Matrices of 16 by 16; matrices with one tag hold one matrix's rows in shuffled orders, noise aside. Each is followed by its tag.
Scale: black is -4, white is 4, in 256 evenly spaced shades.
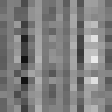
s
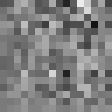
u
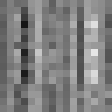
s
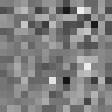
u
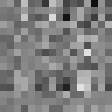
u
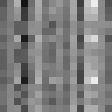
s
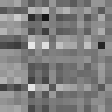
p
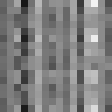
s
